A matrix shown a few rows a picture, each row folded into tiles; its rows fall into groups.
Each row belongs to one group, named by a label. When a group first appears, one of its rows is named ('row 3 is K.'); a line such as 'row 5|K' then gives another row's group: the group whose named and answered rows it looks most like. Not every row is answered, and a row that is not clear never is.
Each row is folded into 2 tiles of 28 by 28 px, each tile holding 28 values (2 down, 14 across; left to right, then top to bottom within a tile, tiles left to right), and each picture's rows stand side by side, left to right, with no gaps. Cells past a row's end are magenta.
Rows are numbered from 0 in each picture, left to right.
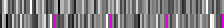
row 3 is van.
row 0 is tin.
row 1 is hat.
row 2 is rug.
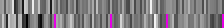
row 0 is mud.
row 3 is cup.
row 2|van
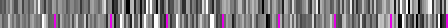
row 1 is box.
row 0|van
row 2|van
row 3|van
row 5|hat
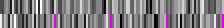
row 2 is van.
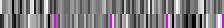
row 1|box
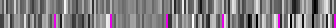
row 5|tin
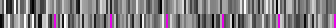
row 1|mud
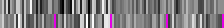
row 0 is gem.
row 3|cup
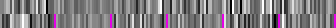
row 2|box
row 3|hat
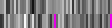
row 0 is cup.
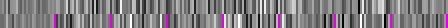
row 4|hat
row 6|mud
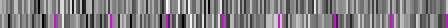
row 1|rug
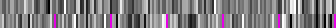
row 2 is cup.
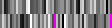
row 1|mud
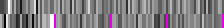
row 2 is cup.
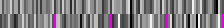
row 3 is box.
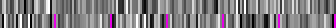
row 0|box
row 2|cup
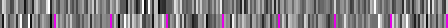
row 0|box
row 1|hat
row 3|mud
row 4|mud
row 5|gem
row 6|van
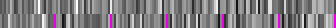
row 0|van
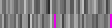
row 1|mud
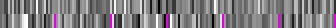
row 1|gem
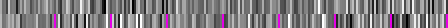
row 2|mud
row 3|gem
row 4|cup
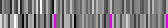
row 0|hat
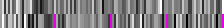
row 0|gem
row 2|box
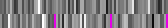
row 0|van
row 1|mud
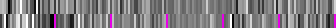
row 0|cup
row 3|van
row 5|gem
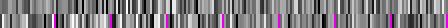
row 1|tin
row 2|cup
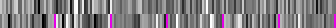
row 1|mud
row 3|van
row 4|hat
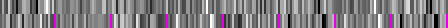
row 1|box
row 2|gem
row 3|van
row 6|van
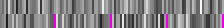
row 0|tin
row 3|mud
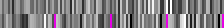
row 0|rug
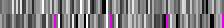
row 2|cup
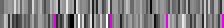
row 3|hat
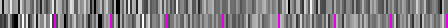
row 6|mud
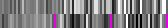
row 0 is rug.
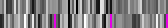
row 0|cup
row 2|rug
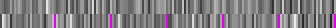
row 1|hat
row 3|cup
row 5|hat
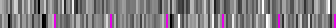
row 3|rug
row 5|box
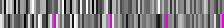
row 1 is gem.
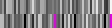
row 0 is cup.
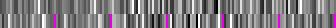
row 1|van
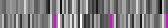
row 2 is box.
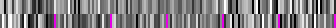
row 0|gem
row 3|box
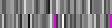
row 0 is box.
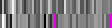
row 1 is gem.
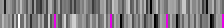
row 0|gem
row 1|tin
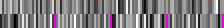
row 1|gem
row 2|cup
